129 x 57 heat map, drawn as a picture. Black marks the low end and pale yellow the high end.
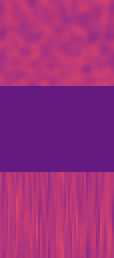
The table splits into 3 rows of 1 panel. Panel 1,1: middling, blotchy, faint in contrast. Panel 2,1: low, flat. Panel 3,1: middling, streaked downward, faint in contrast.
